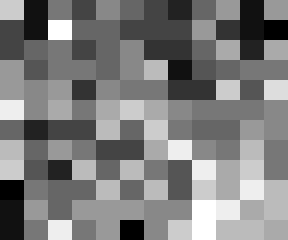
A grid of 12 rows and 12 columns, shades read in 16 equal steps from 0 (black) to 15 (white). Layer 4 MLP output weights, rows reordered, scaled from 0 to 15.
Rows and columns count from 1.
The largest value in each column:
14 9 15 11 11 12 12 14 15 14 14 13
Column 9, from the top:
6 9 6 5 3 7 6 8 14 12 15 15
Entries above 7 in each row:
4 2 3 3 6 8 4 6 6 6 10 8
